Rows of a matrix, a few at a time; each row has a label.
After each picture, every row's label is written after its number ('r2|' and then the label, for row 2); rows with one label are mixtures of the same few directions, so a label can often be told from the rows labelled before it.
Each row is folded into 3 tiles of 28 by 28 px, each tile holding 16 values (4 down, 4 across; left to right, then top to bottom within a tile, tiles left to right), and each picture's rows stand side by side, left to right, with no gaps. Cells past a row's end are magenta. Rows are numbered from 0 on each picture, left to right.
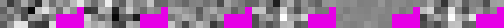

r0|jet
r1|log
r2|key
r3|log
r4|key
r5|log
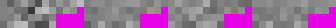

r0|jet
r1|key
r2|jet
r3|key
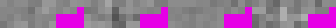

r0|jet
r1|log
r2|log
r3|log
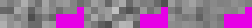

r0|log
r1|jet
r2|log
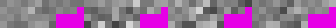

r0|jet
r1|key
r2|jet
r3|jet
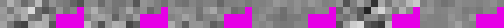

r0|jet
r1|key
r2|key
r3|log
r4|jet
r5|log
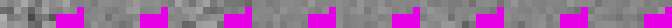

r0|log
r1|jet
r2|jet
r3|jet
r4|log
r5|key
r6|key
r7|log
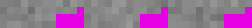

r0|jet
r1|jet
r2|log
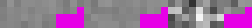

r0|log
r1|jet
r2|log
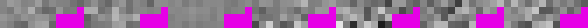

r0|jet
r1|log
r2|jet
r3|key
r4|key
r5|jet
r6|jet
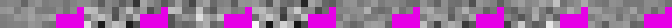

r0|log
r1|key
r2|log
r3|key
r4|jet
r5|key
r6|key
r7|key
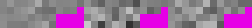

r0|jet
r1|key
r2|jet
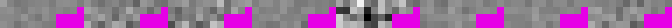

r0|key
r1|key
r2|key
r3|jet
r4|log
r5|log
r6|log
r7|key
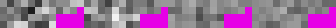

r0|jet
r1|log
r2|log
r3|jet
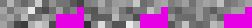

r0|jet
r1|key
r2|key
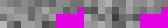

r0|key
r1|log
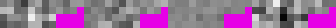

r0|log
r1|jet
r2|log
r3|log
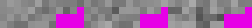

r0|jet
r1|jet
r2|log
